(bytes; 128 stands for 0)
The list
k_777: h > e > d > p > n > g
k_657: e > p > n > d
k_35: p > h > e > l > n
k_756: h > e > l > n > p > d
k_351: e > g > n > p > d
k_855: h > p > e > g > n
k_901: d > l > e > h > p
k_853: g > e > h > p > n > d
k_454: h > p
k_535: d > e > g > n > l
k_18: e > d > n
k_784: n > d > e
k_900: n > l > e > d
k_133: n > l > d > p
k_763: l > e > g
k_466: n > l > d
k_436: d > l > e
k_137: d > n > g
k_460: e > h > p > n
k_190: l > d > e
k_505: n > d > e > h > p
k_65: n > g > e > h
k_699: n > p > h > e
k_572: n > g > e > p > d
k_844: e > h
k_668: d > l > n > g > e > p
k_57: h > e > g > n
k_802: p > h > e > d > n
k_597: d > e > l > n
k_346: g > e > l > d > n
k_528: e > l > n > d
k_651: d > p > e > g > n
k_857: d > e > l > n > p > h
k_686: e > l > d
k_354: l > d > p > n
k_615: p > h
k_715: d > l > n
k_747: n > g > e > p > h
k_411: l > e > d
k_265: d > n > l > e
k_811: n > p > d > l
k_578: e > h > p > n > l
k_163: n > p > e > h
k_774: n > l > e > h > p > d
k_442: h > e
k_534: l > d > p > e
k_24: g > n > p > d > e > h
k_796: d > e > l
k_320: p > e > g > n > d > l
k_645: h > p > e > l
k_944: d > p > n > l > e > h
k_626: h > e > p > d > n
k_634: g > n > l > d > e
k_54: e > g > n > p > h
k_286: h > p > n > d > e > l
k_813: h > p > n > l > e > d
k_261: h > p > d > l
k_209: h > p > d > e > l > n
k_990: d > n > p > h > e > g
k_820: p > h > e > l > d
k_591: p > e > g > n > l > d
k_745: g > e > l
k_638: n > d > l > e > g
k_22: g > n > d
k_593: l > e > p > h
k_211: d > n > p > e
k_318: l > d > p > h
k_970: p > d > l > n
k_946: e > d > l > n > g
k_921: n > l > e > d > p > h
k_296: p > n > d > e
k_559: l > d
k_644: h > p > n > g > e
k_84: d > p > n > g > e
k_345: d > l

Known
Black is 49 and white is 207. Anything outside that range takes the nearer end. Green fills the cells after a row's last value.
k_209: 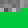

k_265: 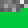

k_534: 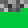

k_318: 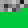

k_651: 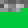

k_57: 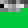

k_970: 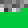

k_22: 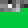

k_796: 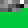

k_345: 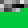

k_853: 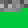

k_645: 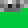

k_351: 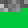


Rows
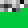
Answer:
k_615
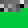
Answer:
k_411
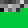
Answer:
k_784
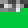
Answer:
k_137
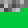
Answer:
k_535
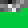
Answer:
k_18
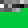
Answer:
k_559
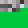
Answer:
k_593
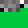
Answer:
k_190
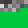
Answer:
k_657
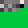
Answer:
k_686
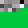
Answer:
k_54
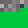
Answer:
k_813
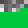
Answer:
k_354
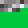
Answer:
k_163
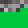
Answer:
k_296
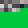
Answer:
k_466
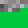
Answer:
k_944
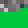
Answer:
k_572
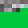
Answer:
k_699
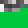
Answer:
k_133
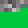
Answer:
k_346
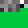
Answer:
k_436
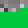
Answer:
k_35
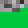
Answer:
k_505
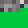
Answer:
k_634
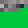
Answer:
k_820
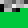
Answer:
k_442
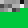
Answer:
k_747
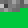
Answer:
k_774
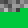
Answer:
k_211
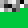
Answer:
k_454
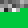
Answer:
k_715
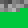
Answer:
k_626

